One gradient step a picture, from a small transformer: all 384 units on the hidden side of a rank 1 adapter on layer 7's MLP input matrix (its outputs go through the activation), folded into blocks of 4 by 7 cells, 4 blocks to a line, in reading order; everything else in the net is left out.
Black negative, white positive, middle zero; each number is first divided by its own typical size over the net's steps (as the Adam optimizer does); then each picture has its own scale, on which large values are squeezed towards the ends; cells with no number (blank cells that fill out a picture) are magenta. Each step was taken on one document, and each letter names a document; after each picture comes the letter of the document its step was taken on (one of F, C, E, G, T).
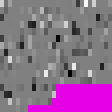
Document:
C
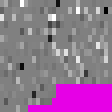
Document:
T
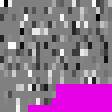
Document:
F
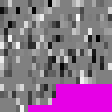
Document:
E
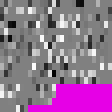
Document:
E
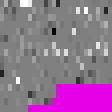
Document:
T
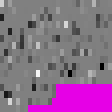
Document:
C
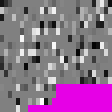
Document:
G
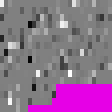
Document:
C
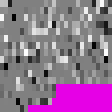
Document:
G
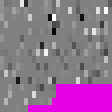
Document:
T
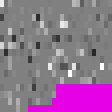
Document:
C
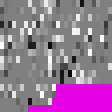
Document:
E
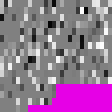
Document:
G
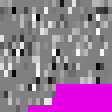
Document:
F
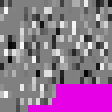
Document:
F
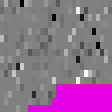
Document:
T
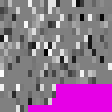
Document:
E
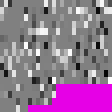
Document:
G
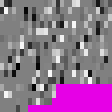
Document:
F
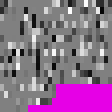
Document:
F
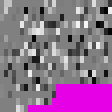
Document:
G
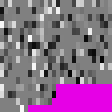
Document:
E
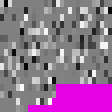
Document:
G
